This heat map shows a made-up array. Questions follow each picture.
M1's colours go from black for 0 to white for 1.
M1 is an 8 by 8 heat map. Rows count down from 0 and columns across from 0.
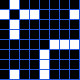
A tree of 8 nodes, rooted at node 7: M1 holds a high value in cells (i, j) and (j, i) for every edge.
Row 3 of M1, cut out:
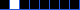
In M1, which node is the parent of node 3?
1
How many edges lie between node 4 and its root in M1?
1
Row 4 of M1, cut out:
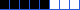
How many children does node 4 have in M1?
2
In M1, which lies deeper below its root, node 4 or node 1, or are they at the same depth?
the same depth
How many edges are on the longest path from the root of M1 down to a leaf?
2
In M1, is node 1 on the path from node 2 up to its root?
yes
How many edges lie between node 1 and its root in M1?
1
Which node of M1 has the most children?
1
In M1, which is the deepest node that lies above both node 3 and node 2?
1
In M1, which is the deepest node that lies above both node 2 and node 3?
1
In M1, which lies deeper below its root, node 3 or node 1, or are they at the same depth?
node 3
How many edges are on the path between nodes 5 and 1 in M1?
3
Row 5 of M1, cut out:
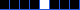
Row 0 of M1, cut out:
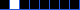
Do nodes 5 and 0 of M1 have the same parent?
no
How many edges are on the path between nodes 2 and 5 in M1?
4
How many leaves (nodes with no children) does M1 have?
5
